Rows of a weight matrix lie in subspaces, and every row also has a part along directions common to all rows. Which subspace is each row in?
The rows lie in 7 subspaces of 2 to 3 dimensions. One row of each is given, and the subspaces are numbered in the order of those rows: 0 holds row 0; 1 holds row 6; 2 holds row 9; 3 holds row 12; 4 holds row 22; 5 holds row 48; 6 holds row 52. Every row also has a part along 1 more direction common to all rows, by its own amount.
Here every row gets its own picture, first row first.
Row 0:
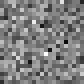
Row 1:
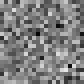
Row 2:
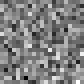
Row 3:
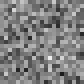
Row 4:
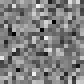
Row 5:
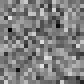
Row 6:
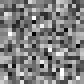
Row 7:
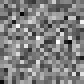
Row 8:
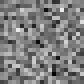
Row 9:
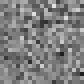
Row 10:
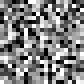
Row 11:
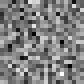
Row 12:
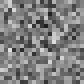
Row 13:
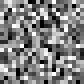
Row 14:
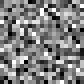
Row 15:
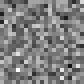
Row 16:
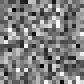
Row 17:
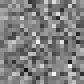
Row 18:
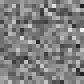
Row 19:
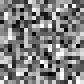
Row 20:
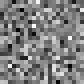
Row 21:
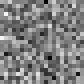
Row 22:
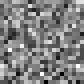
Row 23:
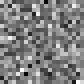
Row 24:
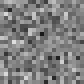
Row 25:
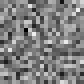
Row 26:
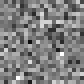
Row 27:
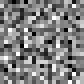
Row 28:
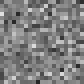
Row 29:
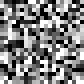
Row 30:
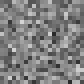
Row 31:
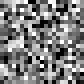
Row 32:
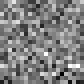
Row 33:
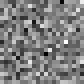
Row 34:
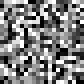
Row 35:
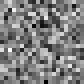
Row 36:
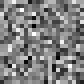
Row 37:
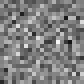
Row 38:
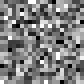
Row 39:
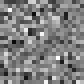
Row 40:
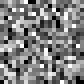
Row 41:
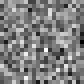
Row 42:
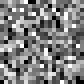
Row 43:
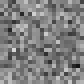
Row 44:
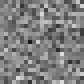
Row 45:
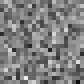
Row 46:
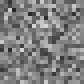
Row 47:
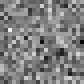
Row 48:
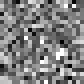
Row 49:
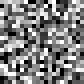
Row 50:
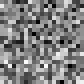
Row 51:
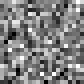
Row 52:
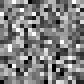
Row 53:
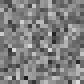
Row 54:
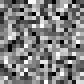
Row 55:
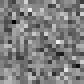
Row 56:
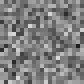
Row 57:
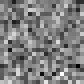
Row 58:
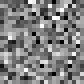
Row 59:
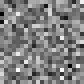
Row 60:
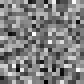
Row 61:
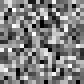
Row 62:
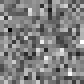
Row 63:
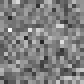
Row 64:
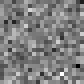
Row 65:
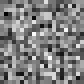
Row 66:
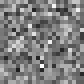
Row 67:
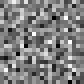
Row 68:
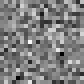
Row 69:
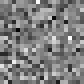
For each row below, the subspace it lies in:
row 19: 1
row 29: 0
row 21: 1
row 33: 0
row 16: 5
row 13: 3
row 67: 0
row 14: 2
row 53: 3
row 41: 5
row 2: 3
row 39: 1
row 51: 4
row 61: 3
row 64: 4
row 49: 1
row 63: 5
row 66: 2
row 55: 4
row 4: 4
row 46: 3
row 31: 2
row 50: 3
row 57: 4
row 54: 6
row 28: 4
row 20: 6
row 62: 5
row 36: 6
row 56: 2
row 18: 2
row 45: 3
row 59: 4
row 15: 4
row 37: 0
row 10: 6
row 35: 3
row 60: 1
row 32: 4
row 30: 3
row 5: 5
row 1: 5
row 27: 0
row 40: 5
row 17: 6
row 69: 6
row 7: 0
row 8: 6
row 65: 1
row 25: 0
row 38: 0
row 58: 6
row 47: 5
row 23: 1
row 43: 4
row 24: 1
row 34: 6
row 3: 5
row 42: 5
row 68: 2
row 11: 6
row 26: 2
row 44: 2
